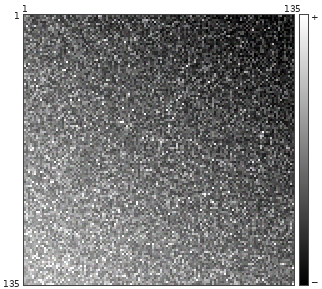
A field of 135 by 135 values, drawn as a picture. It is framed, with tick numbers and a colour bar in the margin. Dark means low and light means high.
Ninth with the highest average: bottom left. Grain: fine. Mirror symmetry: none. Slope: up to the bottom left. Odd rows or columns: none. Stripes: none. Ninth with the lowest average: top right.
